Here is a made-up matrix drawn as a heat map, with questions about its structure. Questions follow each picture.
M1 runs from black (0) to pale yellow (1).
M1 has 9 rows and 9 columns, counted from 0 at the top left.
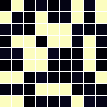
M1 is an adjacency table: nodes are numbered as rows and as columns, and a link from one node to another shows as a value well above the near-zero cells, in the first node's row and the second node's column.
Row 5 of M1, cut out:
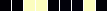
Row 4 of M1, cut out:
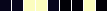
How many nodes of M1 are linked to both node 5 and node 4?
3
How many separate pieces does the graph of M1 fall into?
1
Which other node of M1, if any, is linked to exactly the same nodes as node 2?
node 7
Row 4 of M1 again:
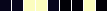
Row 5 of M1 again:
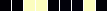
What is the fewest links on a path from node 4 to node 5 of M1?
2
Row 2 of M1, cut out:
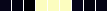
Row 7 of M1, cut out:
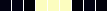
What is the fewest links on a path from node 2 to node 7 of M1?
2
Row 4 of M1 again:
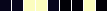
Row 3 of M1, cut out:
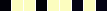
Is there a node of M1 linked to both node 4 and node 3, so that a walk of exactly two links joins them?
yes
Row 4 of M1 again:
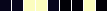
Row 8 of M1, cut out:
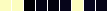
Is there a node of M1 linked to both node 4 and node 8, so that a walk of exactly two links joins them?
no
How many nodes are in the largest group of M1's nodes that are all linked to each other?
4
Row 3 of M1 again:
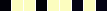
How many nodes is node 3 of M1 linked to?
5
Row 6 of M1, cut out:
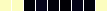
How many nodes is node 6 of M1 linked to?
3
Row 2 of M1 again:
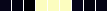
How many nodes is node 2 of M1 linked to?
3
